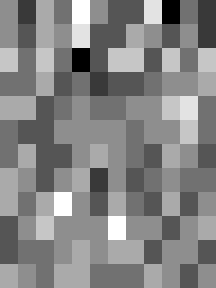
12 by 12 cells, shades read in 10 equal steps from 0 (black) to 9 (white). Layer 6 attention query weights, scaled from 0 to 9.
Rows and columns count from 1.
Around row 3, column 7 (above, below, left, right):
3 3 3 7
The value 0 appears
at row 1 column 10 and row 3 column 5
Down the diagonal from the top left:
5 3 7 3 5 5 5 3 3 3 5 5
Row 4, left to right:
4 4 6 3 4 2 3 3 4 5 5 6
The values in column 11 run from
3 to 8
